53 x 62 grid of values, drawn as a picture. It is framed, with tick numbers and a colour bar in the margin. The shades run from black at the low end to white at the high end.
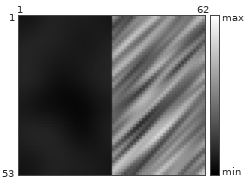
The table splits into one row of 2 panels. Panel 1,1: very low, smooth, faint in contrast. Panel 1,2: middling, slanting up to the right, strong in contrast.
